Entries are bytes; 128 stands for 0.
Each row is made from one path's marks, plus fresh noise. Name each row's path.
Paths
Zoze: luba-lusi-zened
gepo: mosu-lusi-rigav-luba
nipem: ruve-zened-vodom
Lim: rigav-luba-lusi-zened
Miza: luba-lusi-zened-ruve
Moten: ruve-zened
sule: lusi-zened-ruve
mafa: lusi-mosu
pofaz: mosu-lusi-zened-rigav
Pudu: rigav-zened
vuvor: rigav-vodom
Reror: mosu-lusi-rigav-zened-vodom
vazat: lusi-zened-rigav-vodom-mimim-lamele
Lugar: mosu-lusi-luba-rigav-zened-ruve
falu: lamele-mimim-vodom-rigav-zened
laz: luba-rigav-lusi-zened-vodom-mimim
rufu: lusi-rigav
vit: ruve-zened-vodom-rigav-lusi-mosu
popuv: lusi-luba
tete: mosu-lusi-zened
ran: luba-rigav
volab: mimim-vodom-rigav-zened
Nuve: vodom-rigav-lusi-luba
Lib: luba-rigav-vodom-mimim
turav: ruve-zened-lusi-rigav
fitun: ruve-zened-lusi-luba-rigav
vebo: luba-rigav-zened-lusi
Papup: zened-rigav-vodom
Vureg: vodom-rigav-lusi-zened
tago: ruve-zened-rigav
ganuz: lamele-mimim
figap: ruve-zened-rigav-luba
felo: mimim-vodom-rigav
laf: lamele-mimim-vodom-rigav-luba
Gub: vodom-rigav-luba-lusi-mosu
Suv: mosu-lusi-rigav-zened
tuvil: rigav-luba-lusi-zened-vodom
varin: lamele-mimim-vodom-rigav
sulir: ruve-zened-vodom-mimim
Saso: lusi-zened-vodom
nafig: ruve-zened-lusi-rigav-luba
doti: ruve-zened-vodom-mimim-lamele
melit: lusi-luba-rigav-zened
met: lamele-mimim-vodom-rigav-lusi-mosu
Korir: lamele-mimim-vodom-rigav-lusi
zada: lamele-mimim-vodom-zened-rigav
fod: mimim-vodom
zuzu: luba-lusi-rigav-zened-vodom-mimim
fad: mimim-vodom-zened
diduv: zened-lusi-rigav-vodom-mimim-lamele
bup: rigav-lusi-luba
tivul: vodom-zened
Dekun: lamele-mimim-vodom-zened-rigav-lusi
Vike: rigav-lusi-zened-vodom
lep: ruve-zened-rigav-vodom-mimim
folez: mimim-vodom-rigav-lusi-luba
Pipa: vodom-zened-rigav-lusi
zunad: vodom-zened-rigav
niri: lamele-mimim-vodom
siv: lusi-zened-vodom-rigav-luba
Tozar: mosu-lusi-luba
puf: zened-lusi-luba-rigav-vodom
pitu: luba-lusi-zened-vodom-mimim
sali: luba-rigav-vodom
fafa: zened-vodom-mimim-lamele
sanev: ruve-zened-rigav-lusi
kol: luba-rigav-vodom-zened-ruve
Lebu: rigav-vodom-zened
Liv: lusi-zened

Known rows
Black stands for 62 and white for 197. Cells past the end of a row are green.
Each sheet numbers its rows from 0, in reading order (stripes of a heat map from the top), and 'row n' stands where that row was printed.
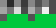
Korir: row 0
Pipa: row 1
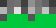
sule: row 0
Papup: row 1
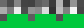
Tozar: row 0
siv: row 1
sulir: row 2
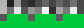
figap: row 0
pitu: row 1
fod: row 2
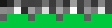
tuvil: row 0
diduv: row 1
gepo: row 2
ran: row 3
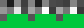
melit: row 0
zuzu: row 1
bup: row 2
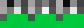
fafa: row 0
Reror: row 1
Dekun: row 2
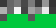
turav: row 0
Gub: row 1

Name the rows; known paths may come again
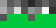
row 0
zunad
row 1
pitu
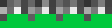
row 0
turav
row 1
ran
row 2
fod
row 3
Miza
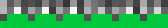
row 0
Reror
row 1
bup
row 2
gepo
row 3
Papup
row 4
Nuve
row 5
tago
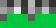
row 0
Gub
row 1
falu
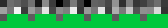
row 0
Vike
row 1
melit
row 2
Lim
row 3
Zoze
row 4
varin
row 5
siv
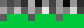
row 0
vazat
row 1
Dekun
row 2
laf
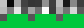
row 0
doti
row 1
nafig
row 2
zada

